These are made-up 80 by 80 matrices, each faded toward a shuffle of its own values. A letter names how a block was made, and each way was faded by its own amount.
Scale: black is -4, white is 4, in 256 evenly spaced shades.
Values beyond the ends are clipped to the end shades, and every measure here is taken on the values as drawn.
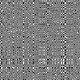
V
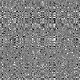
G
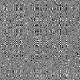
G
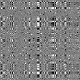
V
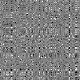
G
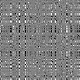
V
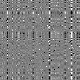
V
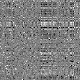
G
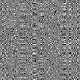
G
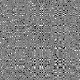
G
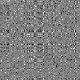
G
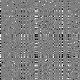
V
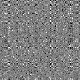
G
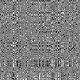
G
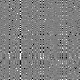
V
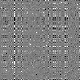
V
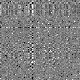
G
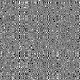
G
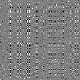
V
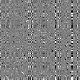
V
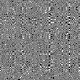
G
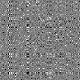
G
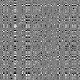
V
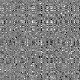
G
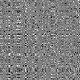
G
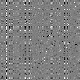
V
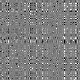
V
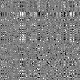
G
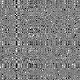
G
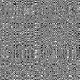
G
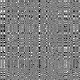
V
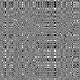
V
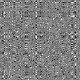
G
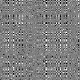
V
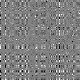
V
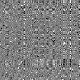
G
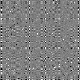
V
